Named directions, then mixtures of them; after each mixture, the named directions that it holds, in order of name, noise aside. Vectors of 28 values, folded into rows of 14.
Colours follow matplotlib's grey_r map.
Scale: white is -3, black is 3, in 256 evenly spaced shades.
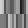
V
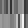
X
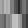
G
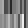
V, X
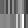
X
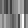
G, X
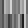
V, X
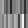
V, X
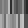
G, X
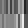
X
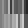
G, X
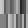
V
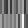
X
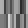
V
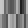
V
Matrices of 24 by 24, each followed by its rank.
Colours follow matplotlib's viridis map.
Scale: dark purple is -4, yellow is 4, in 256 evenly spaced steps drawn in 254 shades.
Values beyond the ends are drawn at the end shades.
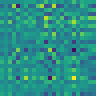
three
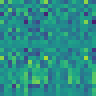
three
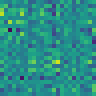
five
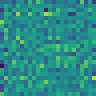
five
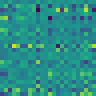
three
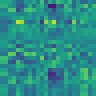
three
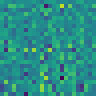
five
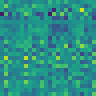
five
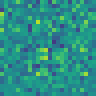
five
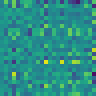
three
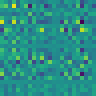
three
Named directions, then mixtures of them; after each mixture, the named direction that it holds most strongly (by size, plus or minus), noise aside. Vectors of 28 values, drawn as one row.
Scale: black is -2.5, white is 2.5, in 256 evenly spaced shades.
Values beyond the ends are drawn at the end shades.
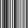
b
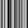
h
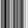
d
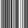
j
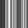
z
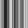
d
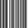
h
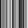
j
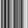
d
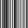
b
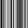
b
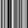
h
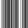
j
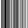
d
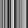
h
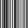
b
